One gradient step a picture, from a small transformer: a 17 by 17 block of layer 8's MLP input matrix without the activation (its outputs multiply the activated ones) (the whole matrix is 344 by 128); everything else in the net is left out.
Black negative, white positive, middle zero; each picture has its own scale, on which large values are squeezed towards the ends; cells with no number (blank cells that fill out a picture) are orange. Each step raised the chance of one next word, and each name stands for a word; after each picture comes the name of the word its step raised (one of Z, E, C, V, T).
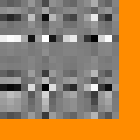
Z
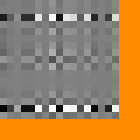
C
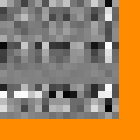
C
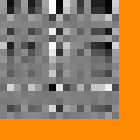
Z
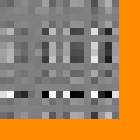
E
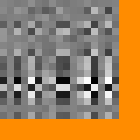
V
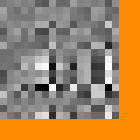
V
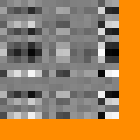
E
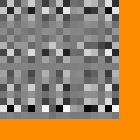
Z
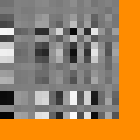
E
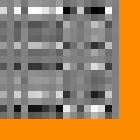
C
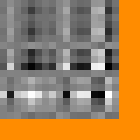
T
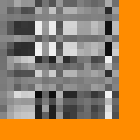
E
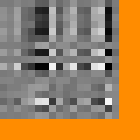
T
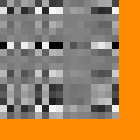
Z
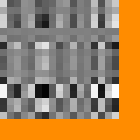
T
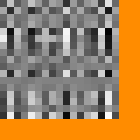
E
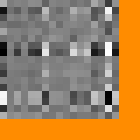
C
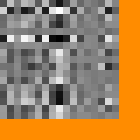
Z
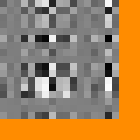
Z
